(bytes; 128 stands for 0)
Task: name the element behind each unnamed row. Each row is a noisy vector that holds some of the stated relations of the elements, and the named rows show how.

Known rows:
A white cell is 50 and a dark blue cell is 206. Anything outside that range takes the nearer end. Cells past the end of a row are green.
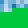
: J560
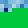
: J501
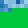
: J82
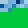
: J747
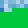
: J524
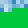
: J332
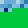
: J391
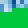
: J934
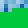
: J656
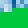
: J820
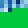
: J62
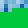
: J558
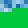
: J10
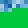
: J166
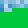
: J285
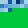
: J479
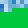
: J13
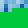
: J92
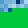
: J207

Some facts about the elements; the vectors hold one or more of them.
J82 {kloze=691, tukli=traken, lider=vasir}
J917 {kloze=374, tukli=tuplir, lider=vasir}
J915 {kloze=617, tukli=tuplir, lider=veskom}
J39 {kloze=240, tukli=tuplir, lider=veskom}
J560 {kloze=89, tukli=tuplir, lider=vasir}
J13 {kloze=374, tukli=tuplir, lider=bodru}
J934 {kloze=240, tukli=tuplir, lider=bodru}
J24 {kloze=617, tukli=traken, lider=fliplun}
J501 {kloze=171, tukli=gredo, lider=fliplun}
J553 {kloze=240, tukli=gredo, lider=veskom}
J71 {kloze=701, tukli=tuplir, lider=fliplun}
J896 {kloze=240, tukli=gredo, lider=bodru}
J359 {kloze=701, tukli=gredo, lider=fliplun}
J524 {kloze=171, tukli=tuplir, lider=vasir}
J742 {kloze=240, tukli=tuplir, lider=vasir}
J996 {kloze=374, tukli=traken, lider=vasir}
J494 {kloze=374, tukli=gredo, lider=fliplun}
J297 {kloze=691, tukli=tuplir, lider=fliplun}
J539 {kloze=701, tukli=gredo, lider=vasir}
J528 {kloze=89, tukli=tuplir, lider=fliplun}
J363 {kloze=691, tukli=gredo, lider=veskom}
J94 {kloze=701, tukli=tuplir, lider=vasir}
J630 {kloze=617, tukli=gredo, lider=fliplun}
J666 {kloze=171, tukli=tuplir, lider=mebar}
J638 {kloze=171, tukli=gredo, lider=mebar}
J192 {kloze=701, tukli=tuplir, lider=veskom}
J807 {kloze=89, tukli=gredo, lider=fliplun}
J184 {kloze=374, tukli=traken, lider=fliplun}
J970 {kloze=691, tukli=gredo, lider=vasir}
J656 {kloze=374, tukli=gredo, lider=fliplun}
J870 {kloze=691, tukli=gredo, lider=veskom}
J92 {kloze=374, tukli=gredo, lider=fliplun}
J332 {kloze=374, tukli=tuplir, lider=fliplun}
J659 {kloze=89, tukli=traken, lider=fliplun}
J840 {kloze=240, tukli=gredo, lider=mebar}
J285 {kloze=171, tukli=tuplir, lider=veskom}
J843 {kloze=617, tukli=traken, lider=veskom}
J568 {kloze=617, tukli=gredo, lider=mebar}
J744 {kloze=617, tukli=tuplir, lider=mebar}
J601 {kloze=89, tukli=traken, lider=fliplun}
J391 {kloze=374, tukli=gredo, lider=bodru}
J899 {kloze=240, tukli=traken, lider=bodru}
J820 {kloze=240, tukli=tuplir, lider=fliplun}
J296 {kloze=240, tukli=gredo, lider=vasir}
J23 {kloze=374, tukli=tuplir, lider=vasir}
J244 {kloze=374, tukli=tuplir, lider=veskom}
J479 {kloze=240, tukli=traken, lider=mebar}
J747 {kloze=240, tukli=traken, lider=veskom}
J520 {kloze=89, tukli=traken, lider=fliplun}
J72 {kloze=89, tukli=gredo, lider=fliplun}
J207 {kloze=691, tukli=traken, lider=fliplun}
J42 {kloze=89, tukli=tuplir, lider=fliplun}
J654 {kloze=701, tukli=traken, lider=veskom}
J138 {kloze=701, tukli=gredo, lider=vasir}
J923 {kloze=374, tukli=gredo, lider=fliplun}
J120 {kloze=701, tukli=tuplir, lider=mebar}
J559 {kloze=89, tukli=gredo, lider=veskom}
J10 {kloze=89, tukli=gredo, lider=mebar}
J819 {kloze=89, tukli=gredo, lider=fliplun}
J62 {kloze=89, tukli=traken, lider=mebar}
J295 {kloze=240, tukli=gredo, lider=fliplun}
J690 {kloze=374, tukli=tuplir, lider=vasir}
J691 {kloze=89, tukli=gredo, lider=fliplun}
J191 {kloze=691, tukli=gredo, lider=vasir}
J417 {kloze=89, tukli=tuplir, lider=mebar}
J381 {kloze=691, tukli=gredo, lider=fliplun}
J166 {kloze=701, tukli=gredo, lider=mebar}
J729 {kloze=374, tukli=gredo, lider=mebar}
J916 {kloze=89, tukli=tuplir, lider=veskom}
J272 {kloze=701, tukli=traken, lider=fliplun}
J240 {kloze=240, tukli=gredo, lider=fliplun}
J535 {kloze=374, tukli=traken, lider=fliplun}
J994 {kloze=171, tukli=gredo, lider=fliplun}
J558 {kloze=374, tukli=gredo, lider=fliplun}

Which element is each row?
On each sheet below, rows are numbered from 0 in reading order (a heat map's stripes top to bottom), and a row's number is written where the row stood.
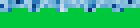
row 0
J899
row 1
J568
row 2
J94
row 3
J638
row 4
J996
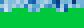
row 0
J71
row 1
J359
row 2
J654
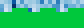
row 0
J742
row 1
J297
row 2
J192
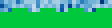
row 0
J843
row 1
J666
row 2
J296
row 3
J24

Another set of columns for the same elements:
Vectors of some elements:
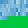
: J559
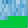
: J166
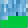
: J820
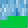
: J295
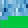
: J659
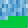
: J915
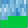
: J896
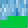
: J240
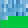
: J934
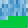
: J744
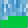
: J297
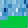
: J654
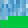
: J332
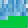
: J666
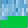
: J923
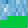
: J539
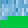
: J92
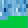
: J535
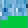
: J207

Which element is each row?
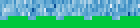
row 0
J630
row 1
J82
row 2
J729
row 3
J120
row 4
J39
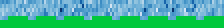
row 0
J391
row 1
J553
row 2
J747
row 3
J417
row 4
J638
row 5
J272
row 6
J996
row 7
J840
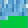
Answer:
J285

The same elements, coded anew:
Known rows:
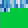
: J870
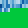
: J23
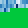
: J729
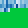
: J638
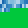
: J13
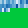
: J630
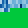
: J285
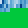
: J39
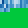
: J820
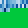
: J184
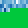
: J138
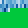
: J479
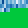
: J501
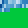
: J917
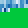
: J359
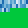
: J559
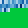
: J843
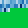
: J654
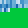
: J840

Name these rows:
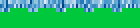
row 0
J666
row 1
J553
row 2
J297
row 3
J94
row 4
J744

